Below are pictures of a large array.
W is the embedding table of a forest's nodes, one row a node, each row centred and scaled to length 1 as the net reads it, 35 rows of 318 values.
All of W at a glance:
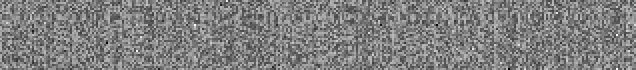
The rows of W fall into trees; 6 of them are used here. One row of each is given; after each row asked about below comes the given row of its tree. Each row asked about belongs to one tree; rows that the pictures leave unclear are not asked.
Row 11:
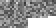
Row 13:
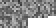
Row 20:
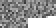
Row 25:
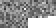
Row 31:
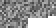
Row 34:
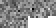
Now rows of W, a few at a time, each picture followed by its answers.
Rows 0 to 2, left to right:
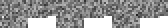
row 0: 20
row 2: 20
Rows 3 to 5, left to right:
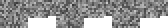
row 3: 34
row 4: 11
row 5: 34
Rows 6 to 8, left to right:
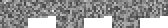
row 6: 11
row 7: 13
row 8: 13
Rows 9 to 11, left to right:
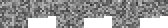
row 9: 13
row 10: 11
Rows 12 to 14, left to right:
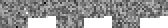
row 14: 25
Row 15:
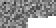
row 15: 31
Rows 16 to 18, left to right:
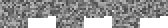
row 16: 13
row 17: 34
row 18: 31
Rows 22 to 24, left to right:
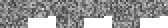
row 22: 34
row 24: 13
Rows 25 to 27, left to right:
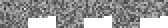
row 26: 20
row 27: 34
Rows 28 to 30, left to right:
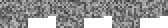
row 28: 13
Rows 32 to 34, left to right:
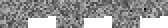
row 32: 25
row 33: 11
